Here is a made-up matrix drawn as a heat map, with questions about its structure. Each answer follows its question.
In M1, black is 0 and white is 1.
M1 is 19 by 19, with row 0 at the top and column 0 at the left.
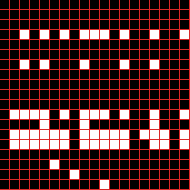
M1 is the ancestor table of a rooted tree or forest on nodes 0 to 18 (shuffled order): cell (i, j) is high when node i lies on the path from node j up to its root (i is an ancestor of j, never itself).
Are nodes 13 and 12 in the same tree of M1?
yes
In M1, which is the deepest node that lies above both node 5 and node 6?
14
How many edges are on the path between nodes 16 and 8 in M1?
6
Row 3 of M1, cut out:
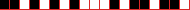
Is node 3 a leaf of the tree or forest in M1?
no
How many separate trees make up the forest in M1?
3
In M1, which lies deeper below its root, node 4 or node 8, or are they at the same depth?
the same depth
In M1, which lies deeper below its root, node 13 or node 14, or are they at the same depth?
node 14
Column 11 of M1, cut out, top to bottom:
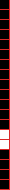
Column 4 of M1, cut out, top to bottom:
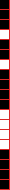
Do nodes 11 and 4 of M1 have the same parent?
no
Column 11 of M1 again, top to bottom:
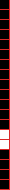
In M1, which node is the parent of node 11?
14
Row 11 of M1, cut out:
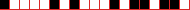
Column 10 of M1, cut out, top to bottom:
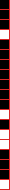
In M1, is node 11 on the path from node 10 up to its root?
yes
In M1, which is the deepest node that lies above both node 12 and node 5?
14
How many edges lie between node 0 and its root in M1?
0
